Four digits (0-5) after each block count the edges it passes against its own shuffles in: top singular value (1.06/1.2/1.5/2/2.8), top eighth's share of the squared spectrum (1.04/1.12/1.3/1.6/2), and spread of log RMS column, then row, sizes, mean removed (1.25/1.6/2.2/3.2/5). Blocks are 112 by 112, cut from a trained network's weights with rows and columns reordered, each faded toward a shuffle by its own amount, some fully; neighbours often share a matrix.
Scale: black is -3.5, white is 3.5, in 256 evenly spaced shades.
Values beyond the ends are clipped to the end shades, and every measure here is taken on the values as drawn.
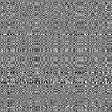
5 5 3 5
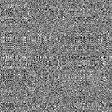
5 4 2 3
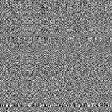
5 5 2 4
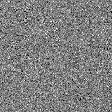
3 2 1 1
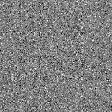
3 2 1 1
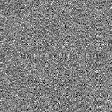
4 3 2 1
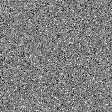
2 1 0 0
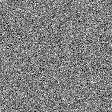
3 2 0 0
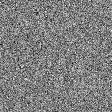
2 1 0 0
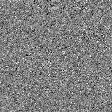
3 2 0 0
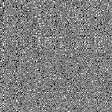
4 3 2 2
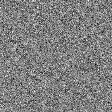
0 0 0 0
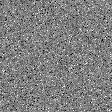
0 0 0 0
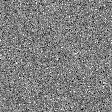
1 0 0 0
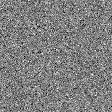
3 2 0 0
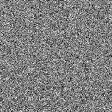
3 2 0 1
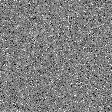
0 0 0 0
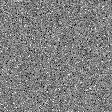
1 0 0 0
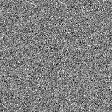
3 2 0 1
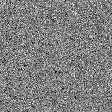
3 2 0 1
